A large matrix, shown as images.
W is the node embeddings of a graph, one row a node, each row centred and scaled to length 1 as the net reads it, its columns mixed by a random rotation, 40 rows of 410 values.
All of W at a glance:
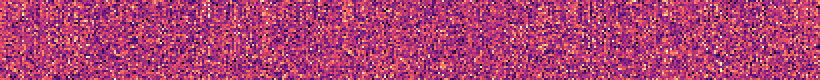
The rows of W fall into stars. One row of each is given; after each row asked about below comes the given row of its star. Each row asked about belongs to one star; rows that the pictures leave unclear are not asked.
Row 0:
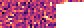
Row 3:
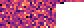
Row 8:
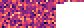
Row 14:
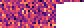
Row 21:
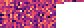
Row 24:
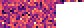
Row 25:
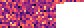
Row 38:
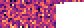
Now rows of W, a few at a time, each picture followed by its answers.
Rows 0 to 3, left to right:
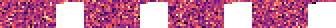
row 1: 25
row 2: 0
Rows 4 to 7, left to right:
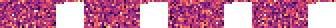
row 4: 38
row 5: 25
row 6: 24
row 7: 0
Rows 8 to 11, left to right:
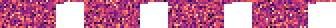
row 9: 24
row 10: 8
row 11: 38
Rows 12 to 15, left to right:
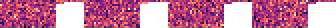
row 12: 21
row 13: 25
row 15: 24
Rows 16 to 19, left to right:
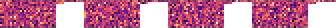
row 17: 14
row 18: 8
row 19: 21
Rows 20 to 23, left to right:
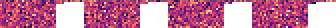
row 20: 0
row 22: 3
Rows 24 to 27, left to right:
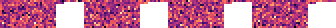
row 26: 25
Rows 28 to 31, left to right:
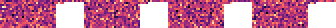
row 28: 3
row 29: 0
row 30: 0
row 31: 24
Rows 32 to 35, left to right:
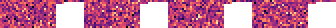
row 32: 14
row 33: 21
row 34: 14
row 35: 24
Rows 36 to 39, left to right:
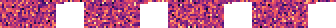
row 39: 25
